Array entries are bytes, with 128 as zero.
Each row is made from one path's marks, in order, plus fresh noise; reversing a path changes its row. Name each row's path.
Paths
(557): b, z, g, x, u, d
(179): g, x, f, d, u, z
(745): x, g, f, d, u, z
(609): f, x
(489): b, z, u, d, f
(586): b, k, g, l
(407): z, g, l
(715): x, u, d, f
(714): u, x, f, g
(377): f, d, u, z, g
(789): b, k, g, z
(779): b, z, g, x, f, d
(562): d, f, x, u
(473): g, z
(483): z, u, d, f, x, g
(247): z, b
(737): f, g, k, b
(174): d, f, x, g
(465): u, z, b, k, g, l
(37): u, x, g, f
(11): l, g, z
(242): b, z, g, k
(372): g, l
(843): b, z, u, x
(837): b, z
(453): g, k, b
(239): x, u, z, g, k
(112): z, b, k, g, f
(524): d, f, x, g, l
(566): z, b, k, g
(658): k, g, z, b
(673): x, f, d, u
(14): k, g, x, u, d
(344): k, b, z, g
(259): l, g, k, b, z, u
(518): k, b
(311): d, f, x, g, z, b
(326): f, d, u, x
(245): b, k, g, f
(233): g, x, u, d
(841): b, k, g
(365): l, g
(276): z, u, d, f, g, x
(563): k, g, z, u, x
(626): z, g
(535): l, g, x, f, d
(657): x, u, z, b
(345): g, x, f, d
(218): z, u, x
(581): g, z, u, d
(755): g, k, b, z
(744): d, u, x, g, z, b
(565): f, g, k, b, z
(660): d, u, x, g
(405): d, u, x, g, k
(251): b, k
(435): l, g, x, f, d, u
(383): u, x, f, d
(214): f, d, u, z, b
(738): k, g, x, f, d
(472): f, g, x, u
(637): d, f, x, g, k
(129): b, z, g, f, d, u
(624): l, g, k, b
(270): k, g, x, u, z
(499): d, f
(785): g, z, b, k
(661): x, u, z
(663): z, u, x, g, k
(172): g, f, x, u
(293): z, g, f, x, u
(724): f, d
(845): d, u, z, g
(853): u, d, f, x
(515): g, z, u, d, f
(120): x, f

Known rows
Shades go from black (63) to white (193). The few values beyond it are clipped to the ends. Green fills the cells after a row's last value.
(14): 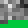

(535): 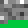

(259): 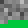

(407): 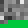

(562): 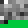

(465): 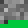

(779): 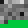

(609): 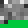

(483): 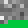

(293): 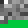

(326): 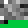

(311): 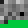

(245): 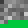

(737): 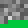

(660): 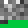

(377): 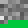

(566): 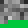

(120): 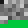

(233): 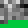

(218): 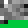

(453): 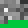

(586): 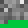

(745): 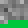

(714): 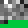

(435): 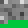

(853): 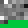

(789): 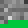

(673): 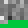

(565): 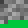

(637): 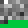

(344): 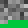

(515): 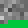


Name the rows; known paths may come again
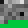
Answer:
(779)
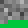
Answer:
(259)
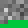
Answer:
(624)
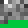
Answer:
(172)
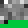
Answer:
(609)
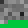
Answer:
(129)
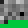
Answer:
(311)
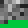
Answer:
(557)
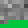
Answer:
(179)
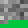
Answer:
(845)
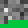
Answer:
(658)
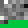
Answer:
(853)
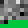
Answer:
(744)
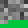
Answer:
(344)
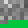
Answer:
(738)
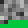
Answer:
(499)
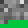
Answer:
(586)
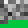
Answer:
(472)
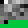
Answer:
(843)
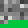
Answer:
(626)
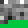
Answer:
(524)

